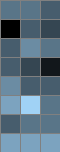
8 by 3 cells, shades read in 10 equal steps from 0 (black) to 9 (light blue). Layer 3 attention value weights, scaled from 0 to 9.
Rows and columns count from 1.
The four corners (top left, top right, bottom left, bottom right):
5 4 7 7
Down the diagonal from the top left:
5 4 5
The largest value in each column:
7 9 7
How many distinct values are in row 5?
2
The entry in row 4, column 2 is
3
